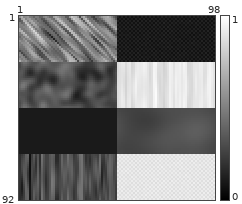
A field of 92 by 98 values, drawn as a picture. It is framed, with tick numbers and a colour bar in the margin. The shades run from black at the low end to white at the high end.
The table splits into 4 rows of 2 panels. Panel 1,1: middling, slanting down to the right, strong in contrast. Panel 1,2: very low, checkered, faint in contrast. Panel 2,1: low, blotchy. Panel 2,2: very high, streaked downward, faint in contrast. Panel 3,1: very low, flat. Panel 3,2: low, smooth, faint in contrast. Panel 4,1: low, streaked downward. Panel 4,2: very high, checkered, faint in contrast.
